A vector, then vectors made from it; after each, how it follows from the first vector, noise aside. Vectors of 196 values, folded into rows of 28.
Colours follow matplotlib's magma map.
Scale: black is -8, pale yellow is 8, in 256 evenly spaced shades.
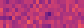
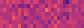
wrapped around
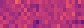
wrapped around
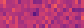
reversed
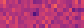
reversed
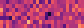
scaled up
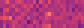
negated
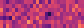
scaled up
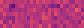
wrapped around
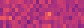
negated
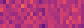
wrapped around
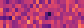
scaled up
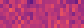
wrapped around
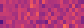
wrapped around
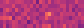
negated
